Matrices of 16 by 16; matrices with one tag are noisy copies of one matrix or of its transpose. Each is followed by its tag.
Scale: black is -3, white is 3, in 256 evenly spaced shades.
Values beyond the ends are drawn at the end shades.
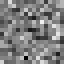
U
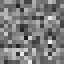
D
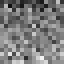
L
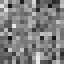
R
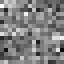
R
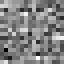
R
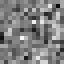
U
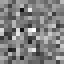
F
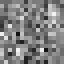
D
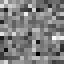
R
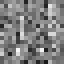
D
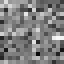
R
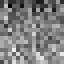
L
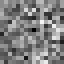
U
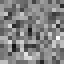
U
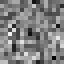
U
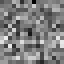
U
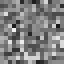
U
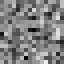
U
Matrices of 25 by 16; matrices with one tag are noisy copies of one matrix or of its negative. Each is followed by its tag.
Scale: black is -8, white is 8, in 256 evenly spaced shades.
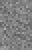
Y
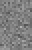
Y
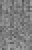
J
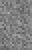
Y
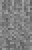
J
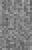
J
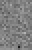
Y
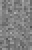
J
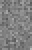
J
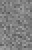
Y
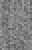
J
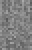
J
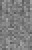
J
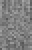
J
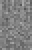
J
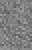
Y
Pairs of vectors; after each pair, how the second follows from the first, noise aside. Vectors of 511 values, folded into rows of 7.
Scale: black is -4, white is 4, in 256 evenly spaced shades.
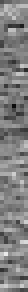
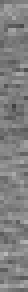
shrunk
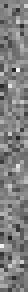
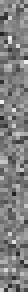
shuffled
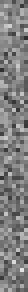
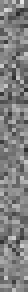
shuffled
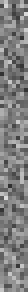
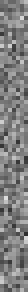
shuffled
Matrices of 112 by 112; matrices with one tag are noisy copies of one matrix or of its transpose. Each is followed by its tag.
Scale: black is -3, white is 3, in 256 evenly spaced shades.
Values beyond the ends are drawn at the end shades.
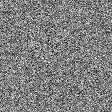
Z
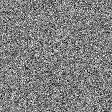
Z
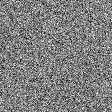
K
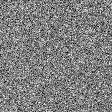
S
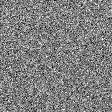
S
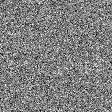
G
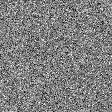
S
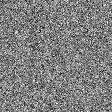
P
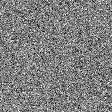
K
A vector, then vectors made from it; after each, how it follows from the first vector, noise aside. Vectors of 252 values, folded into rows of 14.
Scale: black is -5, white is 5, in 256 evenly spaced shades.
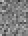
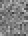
wrapped around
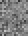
sign-scrambled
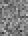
wrapped around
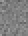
shrunk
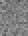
shrunk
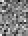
scaled up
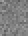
shrunk
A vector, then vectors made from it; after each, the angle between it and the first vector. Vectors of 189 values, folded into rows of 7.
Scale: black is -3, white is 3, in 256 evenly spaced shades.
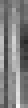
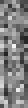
partly aligned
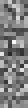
orthogonal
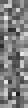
partly opposed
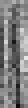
nearly opposite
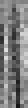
nearly opposite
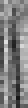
nearly opposite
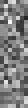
orthogonal
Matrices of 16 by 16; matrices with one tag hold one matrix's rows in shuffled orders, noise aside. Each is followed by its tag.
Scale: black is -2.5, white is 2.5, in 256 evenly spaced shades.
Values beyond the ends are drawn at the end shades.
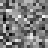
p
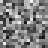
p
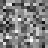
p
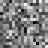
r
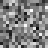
r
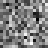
r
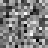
r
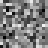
p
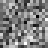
r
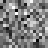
r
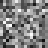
p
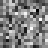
r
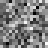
r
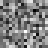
r
